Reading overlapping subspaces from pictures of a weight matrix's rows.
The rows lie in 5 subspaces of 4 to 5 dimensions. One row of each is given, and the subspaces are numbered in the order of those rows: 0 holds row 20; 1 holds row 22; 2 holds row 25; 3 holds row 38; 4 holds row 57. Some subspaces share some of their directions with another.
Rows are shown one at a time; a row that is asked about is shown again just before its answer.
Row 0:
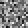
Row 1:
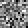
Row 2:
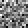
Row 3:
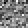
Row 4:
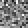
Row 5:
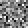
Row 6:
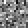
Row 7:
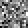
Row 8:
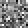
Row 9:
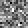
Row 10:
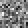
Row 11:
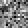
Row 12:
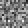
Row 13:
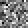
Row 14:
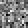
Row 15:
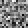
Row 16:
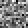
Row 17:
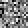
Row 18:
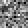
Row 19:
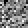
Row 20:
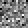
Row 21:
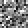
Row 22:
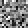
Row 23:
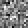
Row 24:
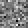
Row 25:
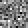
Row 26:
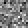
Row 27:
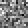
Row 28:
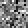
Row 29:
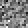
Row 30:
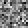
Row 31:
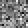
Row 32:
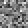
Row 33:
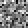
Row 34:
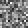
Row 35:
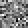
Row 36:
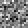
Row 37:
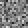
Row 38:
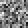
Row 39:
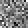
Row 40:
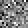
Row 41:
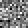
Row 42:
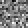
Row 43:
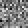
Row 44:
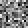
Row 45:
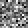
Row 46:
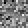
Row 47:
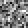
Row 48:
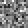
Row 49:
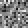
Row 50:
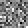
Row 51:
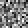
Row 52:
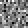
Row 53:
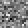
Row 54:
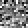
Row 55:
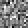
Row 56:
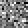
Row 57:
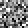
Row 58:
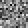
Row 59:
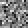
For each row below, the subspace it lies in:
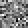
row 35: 4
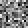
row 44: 4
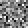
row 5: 4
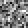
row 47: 0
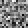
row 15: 1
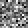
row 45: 4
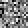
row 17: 0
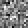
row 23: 0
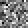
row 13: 3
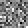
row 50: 4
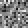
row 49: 1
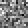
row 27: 0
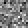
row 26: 2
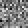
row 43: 2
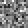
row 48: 2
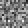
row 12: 4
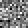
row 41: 2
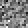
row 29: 3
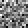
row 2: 4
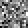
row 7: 3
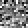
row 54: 3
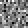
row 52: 1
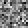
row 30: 2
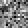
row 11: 0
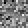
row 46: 1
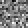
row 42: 1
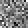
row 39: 3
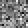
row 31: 2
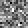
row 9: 4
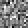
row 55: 0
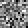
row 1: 4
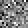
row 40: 3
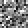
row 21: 1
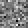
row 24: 4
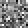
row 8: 2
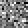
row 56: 0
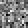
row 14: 0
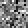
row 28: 4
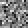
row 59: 3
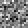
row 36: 0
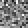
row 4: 3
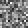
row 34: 4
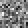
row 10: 3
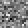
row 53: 0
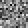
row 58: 2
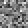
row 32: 2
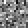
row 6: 0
